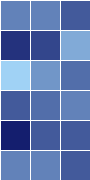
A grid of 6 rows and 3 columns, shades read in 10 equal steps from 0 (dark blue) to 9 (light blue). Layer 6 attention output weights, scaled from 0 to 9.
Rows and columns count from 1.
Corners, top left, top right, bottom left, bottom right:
5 3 5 3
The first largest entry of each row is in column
1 3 1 3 2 1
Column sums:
23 25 25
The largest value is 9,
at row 3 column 1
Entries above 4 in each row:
2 1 2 1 0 2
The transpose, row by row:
5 1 9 3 0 5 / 5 2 6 4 3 5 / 3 7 4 5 3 3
